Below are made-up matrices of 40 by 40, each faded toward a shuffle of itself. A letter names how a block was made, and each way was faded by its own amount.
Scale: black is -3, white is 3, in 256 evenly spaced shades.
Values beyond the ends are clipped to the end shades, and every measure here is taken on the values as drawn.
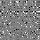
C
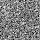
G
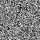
G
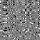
C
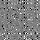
C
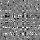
C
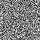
G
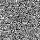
G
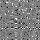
C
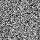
G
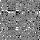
C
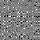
C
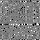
C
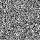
G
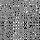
C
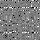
C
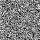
G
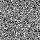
G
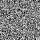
G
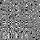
C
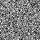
G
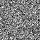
G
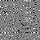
C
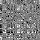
C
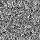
G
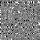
C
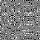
C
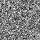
G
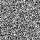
G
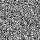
G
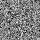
G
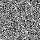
G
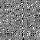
C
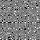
C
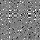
C
